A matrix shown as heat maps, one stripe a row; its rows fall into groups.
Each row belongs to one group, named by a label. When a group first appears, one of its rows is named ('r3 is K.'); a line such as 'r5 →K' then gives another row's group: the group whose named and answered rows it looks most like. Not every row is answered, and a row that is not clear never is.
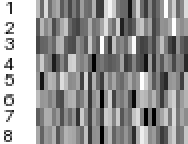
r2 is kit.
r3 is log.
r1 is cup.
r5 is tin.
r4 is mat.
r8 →tin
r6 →tin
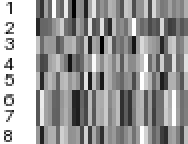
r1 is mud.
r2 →log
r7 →kit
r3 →tin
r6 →kit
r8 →tin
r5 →tin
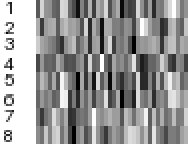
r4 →log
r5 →kit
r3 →tin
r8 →mud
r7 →mud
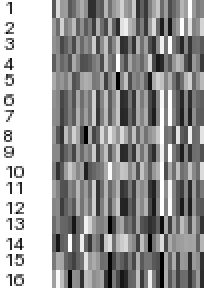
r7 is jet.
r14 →mud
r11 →jet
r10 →mud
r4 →log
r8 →mud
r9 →jet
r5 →tin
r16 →mat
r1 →kit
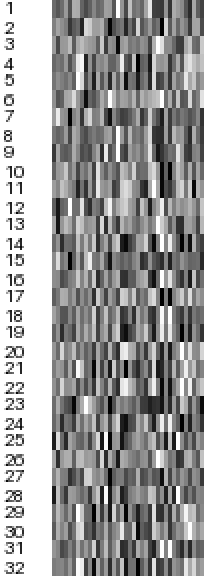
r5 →kit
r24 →jet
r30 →kit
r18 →jet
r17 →cup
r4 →kit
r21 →kit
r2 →mat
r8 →log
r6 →mud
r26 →tin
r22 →cup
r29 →kit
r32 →kit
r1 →log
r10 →cup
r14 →jet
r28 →log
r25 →log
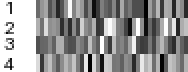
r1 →mat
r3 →log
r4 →tin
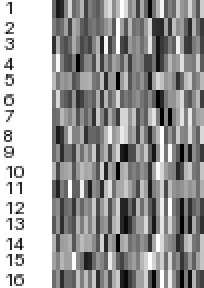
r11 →mud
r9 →jet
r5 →tin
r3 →log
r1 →mud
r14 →tin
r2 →log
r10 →tin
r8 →mud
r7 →cup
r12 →jet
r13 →jet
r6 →log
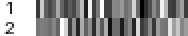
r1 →log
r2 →kit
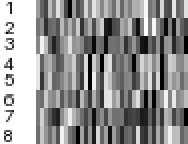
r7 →mat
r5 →tin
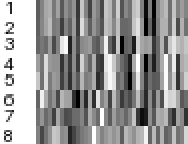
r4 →cup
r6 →kit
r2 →cup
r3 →kit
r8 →mud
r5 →cup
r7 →log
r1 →cup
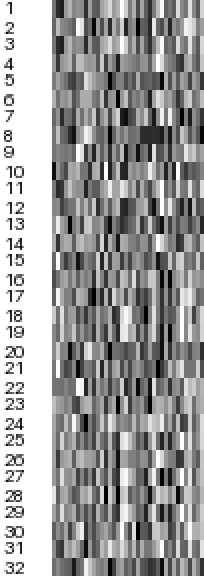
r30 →kit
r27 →cup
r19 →cup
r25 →cup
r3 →mud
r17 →kit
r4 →tin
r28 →tin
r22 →kit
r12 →jet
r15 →log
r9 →kit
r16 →cup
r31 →mud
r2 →kit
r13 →mat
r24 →mud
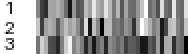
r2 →tin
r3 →mat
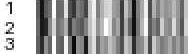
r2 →mud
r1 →mud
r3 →mud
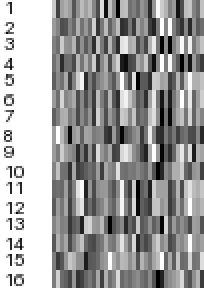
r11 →kit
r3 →cup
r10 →log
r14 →kit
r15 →mud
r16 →log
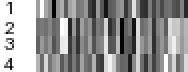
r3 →kit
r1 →mat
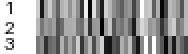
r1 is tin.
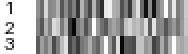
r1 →cup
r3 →kit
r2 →mud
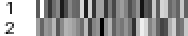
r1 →log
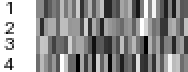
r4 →kit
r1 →jet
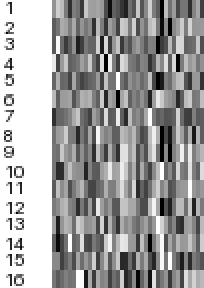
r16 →kit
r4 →tin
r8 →cup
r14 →mud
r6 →tin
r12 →cup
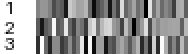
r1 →mat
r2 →mud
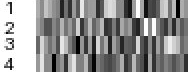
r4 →mat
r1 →cup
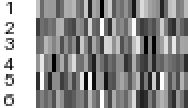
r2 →log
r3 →cup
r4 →mat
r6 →log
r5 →log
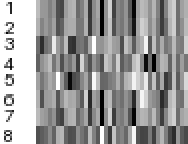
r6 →tin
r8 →log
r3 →mud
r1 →tin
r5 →mud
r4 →cup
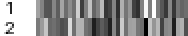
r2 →mat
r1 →jet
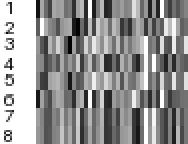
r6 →log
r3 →mud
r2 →kit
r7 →jet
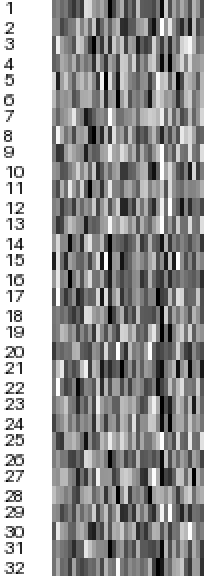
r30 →kit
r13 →mud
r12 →jet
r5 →tin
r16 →mat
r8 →kit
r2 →jet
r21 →mat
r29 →jet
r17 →log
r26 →mat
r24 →cup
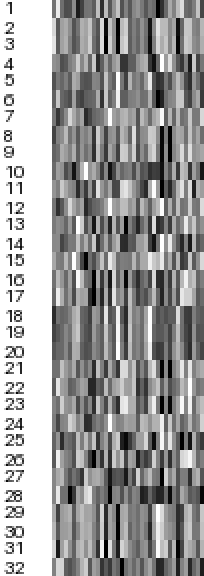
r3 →tin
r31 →tin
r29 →tin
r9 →cup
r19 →log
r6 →log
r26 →kit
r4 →jet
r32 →mat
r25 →jet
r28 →mat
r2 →tin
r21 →cup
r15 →mud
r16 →kit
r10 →mat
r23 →cup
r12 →mud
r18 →log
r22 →kit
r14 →jet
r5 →log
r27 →mat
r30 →tin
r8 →cup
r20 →log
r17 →kit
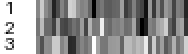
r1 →mat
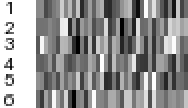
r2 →kit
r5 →jet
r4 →log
